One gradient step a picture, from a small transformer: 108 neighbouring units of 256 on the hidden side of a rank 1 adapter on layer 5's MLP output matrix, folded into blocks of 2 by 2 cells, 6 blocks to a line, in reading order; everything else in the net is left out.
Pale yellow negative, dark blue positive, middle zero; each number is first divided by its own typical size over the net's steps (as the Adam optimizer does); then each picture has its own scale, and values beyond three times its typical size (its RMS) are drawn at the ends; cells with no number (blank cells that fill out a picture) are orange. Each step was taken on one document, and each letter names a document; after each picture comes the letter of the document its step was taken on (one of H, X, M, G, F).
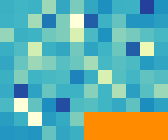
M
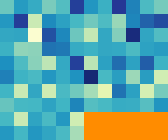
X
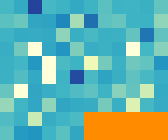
M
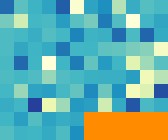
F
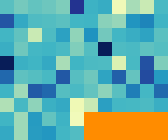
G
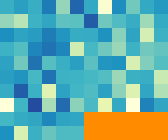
F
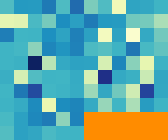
X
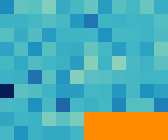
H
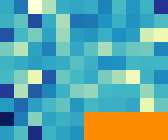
X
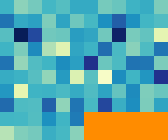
G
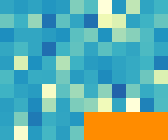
F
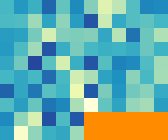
X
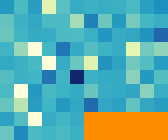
M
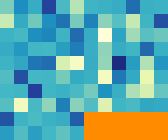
X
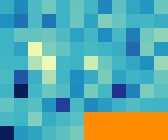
M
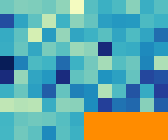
G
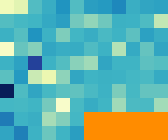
H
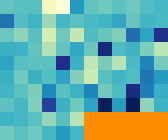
G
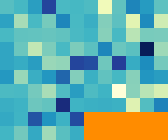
F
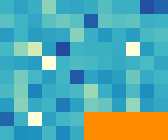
M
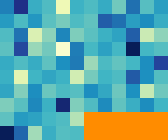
X
